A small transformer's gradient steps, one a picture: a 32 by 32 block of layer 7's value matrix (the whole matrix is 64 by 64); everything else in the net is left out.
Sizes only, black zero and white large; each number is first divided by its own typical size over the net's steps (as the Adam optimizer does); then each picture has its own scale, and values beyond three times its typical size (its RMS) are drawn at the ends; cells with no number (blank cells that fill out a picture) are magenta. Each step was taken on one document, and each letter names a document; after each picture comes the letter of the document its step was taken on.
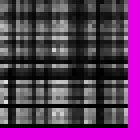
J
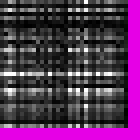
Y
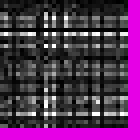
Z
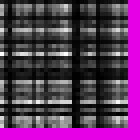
J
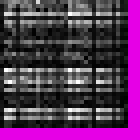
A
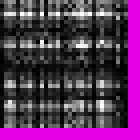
A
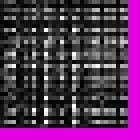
Z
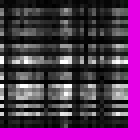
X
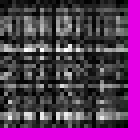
A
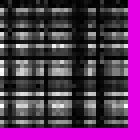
J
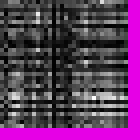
Y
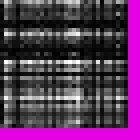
A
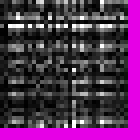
Z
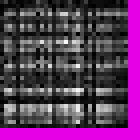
A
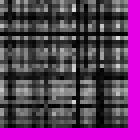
J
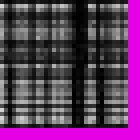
J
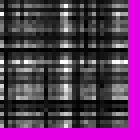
X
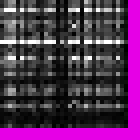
Y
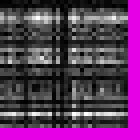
Y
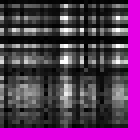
X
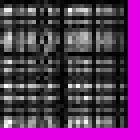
Y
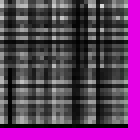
J
